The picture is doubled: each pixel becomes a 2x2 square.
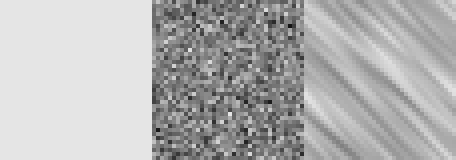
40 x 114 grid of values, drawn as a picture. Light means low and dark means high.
The table splits into one row of 3 panels. Panel 1,1: very low, flat. Panel 1,2: middling, fine-grained, strong in contrast. Panel 1,3: low, slanting down to the right.
